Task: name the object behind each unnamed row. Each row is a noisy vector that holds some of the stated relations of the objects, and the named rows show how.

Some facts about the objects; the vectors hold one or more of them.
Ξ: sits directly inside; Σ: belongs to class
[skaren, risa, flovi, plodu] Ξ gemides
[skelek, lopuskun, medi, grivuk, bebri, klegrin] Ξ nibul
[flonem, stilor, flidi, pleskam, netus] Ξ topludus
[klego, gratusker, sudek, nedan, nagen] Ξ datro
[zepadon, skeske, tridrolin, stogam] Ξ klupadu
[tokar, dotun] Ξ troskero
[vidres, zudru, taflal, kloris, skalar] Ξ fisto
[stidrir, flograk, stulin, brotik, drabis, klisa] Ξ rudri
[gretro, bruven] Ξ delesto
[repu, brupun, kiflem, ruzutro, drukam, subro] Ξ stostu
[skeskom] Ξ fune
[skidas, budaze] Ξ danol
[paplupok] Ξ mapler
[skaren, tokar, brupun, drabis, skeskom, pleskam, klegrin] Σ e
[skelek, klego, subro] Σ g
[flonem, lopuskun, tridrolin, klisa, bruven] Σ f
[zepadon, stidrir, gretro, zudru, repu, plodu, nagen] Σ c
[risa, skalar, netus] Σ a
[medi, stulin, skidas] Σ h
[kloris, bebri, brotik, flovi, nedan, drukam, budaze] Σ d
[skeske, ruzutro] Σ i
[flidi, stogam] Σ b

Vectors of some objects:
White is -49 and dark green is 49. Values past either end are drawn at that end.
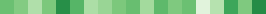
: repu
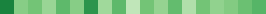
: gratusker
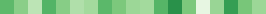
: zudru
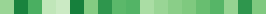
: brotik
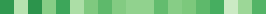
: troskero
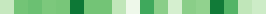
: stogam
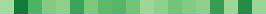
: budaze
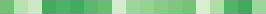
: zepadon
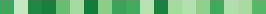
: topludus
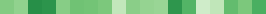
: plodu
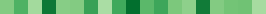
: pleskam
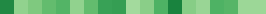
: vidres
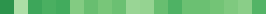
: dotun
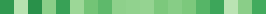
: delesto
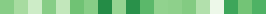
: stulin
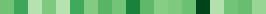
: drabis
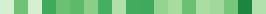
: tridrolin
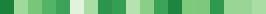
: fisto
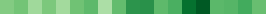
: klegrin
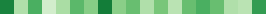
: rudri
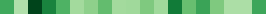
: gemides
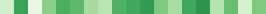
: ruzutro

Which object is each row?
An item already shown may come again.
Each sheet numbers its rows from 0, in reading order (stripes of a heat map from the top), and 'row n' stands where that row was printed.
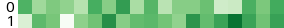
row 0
stidrir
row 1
skelek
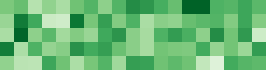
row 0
klegrin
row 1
brotik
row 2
kloris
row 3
flograk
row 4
skidas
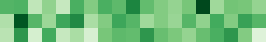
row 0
drabis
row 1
drukam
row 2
skalar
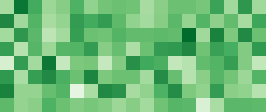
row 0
budaze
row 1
flograk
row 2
bebri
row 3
grivuk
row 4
netus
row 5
stilor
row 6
fisto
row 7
gretro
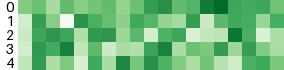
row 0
klegrin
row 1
subro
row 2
flidi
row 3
risa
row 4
klisa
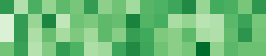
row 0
grivuk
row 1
flonem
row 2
bruven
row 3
brupun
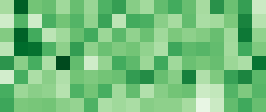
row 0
kloris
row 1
tridrolin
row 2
nedan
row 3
flovi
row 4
stostu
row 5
lopuskun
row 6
stidrir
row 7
nagen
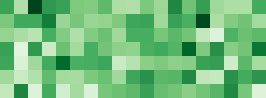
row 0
gemides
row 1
skaren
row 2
skidas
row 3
nibul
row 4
klupadu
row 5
medi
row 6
skalar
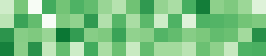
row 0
skeske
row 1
klego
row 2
kiflem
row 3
datro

